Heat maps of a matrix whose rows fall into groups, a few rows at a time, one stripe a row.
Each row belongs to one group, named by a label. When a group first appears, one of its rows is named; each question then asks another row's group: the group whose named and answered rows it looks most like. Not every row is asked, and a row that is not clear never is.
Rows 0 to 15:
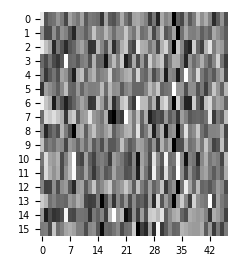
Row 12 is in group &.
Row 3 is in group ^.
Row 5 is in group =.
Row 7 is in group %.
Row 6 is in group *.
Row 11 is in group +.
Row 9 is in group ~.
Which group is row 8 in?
&
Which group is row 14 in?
^
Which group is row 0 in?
~
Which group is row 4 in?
&
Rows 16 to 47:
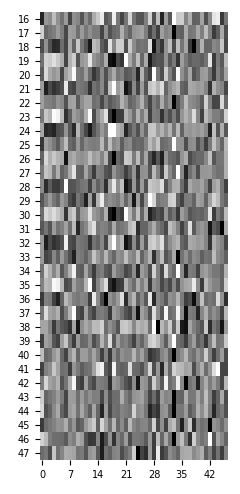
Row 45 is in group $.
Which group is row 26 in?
%
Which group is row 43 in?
~
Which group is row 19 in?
%
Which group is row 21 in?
^
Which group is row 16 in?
=
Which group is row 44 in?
~
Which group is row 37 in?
+
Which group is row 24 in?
^
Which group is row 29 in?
=
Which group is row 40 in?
~
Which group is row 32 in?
^
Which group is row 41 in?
=
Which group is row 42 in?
+
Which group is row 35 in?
%
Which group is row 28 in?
^
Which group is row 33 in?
&
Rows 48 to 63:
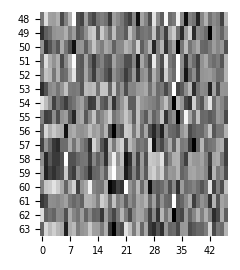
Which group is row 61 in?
$
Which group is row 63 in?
%
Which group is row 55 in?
&
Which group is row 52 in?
+
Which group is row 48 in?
+
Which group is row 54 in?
*
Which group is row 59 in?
^
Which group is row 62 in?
~
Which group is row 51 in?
+
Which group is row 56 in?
%
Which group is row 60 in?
%
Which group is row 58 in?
^
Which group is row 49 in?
$
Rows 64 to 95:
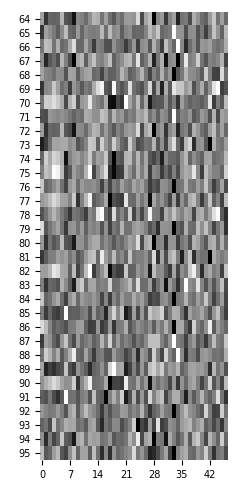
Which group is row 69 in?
=
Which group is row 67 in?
&
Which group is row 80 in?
&
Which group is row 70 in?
%
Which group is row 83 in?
&
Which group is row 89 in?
^
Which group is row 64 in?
&
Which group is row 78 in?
=
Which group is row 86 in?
*
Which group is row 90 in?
%
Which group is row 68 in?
~
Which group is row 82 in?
%
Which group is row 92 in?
~
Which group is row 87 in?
=
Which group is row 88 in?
+
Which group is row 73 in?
$
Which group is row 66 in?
+
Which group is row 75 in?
%
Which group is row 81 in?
$
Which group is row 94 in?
&
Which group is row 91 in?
^
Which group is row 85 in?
^
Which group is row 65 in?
=
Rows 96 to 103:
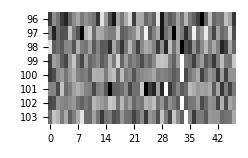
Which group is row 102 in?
$
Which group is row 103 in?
+
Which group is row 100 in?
$
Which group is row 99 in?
=
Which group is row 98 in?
~
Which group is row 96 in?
^
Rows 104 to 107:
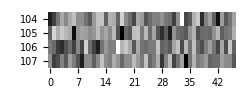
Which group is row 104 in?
$
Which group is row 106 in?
^
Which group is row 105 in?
%
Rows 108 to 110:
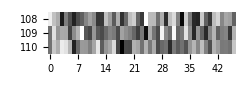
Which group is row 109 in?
+
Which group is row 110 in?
%
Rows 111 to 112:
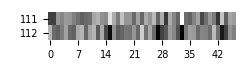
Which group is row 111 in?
$
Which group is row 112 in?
~
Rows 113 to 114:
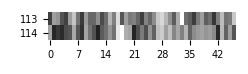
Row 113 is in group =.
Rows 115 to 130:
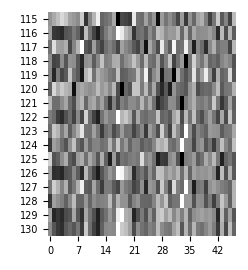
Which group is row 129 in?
^
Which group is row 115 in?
%
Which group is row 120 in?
%
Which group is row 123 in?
+
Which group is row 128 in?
=
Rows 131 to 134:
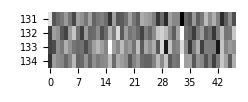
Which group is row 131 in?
~
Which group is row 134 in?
=
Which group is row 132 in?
=
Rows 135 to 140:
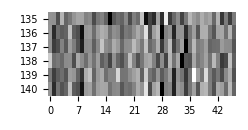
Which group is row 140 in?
&
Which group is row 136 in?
&
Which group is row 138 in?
~
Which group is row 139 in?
&
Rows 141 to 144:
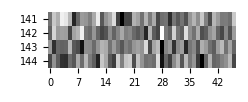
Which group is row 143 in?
&
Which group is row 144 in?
^
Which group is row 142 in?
+
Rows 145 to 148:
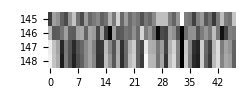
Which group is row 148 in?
*
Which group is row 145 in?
=
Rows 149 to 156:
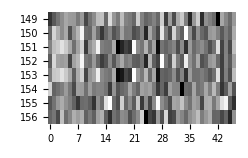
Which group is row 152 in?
+
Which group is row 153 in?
%
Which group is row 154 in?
~
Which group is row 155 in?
=
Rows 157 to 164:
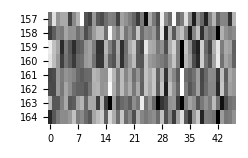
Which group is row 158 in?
$
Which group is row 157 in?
+
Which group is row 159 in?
*
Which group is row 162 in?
$
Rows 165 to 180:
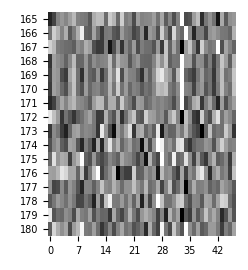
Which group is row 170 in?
=
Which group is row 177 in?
&
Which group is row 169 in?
=
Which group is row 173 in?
^
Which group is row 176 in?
%
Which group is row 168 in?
=
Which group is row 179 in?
~
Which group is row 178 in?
=
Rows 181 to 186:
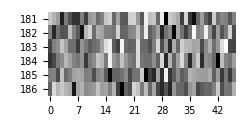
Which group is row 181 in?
*
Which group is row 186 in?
%
